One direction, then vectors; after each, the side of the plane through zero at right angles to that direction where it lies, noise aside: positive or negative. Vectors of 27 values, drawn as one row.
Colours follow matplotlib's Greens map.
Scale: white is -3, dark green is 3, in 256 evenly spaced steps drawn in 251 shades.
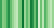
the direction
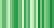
negative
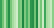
positive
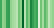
positive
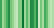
positive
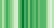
positive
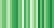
negative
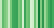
negative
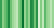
positive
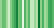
negative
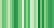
negative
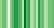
negative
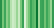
positive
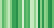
negative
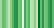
negative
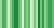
negative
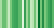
negative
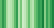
negative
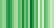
positive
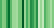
positive
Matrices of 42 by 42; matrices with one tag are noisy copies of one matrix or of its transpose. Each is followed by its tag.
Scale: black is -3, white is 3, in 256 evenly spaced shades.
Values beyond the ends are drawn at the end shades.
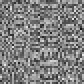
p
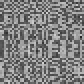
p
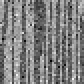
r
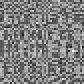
p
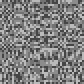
p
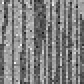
r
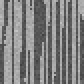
r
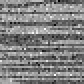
r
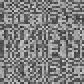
p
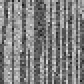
r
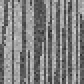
r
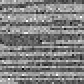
r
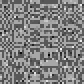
p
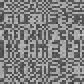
p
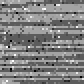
r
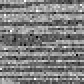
r
